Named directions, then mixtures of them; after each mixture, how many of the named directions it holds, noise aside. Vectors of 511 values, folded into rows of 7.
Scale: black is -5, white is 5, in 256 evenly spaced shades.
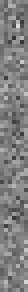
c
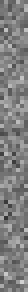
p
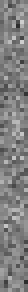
one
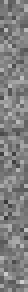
one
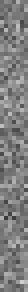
two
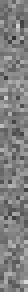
two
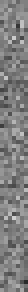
two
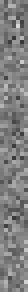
one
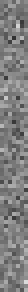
two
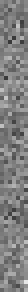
two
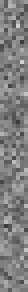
two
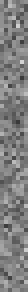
two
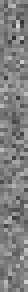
one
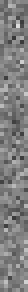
one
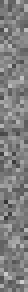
one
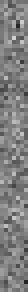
one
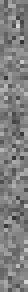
one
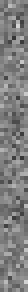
one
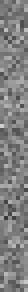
two
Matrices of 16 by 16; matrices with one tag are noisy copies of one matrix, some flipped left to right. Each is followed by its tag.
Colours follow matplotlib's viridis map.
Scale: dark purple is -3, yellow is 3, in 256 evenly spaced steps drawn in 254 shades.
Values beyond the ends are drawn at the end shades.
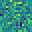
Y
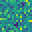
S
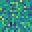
Y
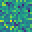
S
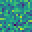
S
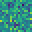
S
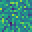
Y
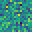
Y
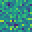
S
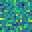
S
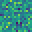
Y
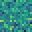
S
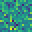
S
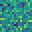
S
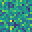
S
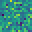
Y
